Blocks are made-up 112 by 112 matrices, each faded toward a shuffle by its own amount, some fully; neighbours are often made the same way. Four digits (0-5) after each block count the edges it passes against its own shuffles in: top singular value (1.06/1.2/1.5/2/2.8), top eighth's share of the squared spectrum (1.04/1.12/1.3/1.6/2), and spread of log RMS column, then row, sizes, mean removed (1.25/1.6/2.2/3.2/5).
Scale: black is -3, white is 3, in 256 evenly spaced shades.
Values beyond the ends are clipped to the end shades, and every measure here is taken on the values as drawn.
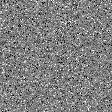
0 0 0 0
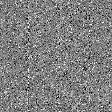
2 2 2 0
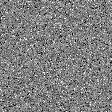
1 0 0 0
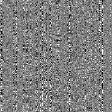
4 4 4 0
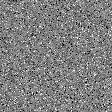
0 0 0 0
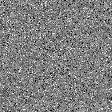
1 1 1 0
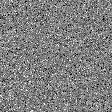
0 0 0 0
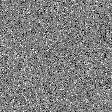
1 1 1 0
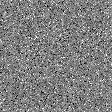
0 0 0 0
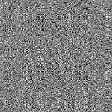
4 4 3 2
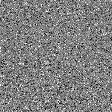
3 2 0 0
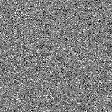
4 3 1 1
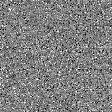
3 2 1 1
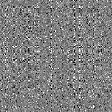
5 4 3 2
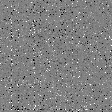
2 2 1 1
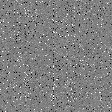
2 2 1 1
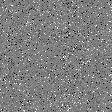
0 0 0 0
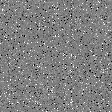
1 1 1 1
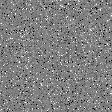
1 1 1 1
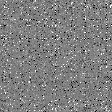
2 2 2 2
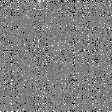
2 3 3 3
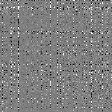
3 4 4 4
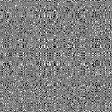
5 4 3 3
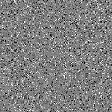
4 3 2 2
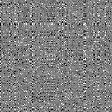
5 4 3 3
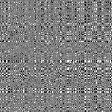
5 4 4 4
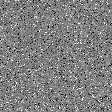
2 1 0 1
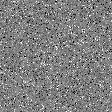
2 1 0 0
